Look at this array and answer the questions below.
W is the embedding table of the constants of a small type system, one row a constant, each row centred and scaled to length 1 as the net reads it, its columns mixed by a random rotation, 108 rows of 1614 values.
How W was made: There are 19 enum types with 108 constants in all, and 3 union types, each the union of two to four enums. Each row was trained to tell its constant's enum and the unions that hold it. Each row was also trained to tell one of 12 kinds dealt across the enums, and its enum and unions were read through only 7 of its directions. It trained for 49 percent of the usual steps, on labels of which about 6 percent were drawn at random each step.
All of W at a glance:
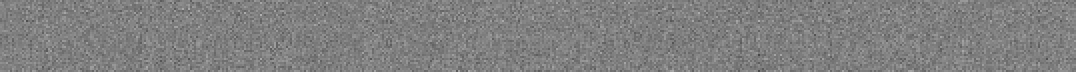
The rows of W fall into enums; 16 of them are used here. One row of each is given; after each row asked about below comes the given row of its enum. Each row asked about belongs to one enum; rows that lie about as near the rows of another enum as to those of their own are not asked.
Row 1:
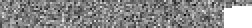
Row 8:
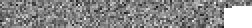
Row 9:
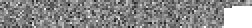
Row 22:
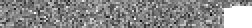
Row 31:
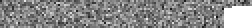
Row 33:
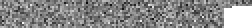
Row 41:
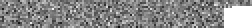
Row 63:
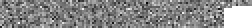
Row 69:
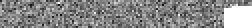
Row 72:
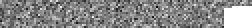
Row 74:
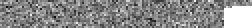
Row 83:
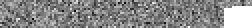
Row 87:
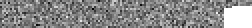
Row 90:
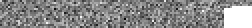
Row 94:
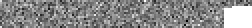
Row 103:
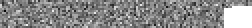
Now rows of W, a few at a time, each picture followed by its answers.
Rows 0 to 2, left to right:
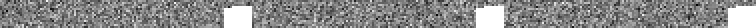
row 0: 72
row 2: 83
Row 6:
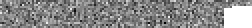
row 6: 74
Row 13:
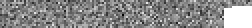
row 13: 22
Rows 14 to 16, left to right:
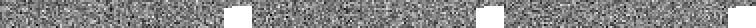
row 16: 90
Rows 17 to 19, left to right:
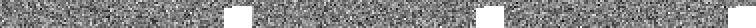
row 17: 41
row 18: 83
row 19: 90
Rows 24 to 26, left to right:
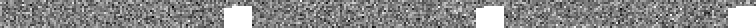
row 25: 8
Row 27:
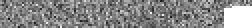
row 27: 74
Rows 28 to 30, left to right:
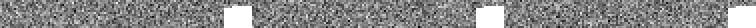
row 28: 74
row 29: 8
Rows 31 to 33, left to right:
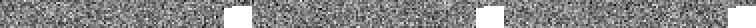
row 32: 31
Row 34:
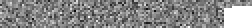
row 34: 83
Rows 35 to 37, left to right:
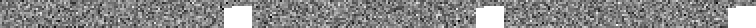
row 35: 31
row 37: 41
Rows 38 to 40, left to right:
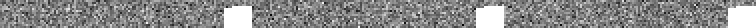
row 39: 8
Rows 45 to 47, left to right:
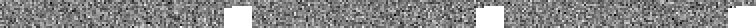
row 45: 9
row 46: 63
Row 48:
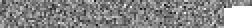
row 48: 9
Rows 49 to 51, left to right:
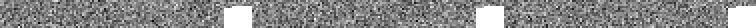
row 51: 31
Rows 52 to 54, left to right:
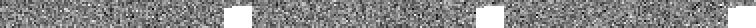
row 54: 22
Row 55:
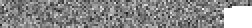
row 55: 72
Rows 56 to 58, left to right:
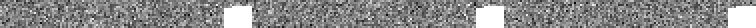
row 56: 22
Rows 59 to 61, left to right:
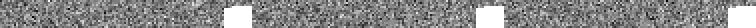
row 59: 31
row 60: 9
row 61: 9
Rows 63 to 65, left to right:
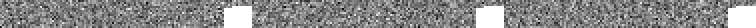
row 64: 1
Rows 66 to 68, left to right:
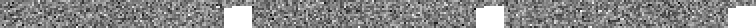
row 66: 90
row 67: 8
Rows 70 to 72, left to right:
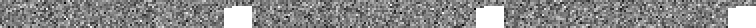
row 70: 90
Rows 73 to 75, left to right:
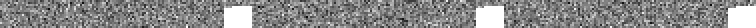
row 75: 90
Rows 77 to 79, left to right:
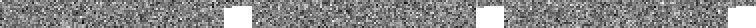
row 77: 94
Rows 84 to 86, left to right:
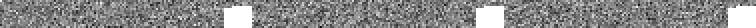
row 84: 94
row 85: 83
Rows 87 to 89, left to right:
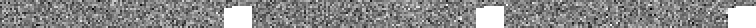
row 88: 72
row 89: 72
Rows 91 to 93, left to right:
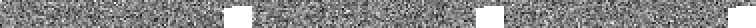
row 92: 83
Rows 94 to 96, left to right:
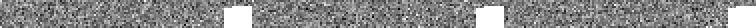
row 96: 94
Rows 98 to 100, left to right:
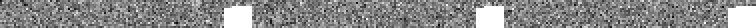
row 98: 31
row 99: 41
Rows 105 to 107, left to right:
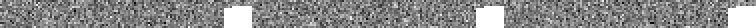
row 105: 74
